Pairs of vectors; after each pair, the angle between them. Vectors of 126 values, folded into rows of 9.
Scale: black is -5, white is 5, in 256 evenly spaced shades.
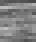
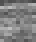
nearly parallel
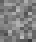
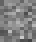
nearly parallel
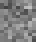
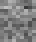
nearly opposite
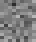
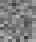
nearly parallel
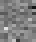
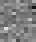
nearly parallel
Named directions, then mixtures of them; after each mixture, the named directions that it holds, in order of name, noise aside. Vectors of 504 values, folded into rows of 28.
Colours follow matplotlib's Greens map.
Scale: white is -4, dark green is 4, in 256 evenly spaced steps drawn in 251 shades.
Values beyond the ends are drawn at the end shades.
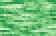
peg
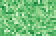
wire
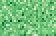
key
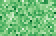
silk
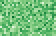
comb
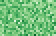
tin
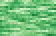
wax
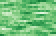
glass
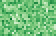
key, peg, wire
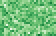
key, wax, wire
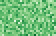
tin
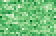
peg, silk, wire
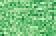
comb, glass, wax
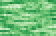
peg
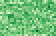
peg, silk, tin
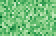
comb, key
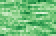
glass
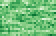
silk, wax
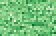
glass, key, tin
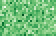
key, silk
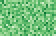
comb, tin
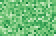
comb, glass, tin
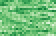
wax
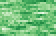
glass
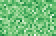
tin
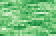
glass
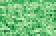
comb, peg, wire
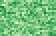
comb, wax, wire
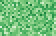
comb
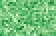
glass, key, wire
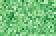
silk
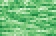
wax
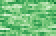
glass, peg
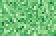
key, wire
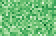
comb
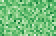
tin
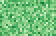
comb, tin
